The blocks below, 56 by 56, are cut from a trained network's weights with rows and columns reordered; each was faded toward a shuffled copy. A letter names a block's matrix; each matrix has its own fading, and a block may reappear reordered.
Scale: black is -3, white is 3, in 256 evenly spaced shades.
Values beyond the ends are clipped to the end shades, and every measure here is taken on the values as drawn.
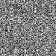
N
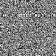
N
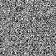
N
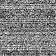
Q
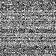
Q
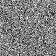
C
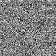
N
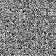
N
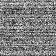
Q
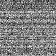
Q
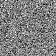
C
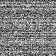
Q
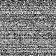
Q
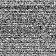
Q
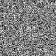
N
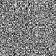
N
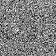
N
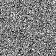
C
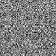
N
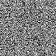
N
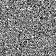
C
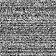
Q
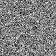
C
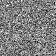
C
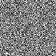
N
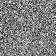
C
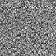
N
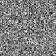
N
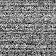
Q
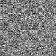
N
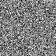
C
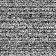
Q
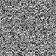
N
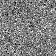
C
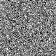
C
